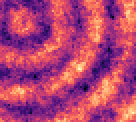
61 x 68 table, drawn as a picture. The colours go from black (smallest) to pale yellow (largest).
The halves do not mirror each other. Concentric rings centre on the top left. No row or column stands out.
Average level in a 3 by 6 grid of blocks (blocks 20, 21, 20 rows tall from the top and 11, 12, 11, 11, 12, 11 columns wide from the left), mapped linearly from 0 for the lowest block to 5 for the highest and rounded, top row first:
1 0 3 1 4 5 / 1 1 3 5 0 2 / 3 1 2 2 4 4
